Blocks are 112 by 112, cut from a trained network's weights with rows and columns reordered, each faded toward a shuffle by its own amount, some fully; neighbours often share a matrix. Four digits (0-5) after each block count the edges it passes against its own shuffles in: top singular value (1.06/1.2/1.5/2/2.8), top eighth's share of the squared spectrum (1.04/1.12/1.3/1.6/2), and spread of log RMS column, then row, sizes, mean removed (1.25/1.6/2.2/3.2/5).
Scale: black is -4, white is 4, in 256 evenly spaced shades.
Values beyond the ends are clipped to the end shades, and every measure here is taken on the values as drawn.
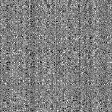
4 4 0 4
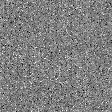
1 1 0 0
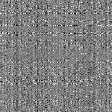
4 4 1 4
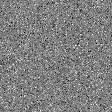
0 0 0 0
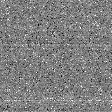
2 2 2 0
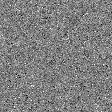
2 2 0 0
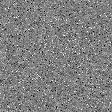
0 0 0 0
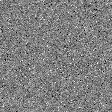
0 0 0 0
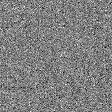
2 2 0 1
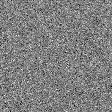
0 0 0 0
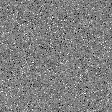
0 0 0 0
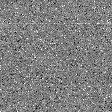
1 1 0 0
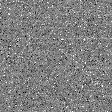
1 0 0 0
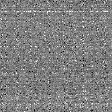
3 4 3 2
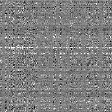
4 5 4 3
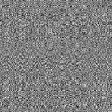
4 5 2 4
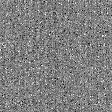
2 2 0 1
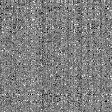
3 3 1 3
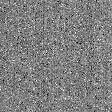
2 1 0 0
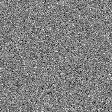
2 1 0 0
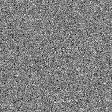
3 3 0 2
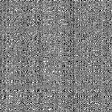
3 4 1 4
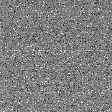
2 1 0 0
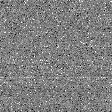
2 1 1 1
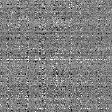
4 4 4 2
